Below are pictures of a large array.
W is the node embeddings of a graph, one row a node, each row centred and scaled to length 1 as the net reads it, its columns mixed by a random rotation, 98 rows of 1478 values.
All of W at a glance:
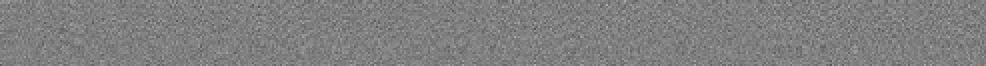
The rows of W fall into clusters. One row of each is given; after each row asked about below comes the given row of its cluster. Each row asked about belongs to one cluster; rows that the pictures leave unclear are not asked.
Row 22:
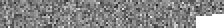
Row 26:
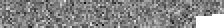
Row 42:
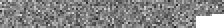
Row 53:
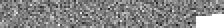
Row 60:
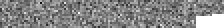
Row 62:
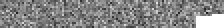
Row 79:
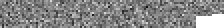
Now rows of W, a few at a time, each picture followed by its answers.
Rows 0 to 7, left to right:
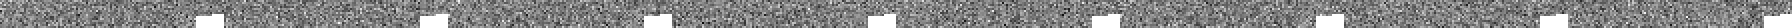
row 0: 42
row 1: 53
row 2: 42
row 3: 79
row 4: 42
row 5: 42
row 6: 60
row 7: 26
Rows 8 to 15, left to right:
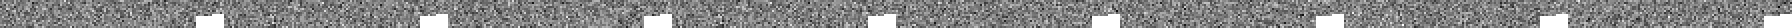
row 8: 26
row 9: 22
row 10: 26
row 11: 22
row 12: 79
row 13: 60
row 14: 53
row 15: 42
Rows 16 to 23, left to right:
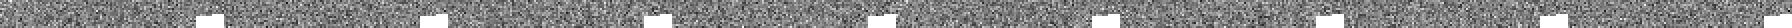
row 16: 42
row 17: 79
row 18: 62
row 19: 26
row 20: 42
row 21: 62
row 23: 79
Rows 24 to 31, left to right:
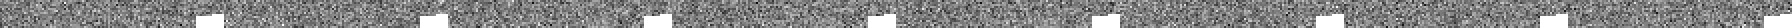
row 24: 60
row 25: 53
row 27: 26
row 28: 26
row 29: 42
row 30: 79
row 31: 22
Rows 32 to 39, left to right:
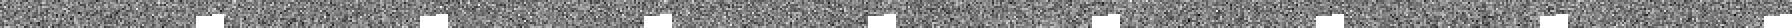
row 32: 79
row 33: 42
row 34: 53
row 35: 53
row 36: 26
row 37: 42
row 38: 62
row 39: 42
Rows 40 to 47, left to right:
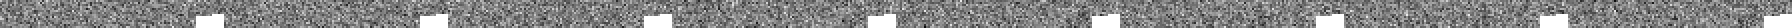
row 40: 60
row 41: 60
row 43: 26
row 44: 26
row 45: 62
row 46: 62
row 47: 26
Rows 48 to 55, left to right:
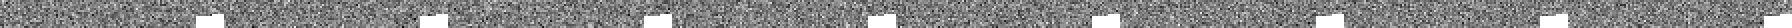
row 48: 79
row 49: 26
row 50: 60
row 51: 22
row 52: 79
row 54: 53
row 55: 53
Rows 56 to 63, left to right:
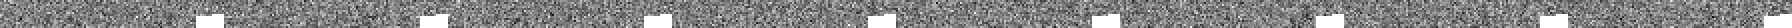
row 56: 42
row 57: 62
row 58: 42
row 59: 22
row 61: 26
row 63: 62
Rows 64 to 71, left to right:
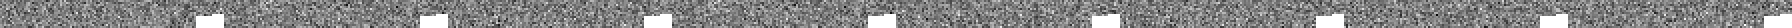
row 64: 26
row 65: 60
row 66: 22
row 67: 60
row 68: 62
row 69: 22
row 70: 79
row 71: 22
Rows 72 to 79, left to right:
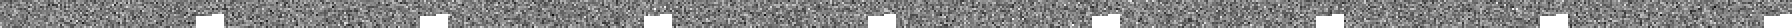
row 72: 53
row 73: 79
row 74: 42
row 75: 79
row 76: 22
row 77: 42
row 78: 53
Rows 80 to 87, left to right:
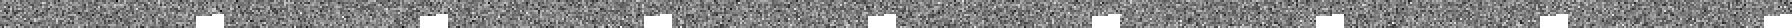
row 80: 79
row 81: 26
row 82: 60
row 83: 22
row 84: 79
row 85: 42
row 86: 22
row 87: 42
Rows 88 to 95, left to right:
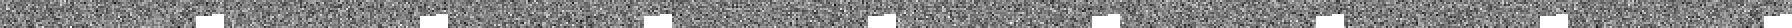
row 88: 26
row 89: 22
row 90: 62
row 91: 53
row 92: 53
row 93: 60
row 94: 79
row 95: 26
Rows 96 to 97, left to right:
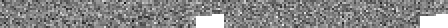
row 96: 62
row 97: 53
